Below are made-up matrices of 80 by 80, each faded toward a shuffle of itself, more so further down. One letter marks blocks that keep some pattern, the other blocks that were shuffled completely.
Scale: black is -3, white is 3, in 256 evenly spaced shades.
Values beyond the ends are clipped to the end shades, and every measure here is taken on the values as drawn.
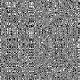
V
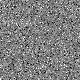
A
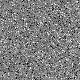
A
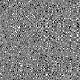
V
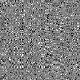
V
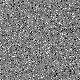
A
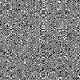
V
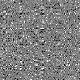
V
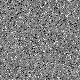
A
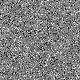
A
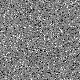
A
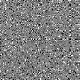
V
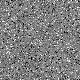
A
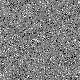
A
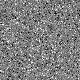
A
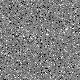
A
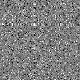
V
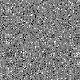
V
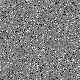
A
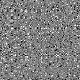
V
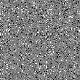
V
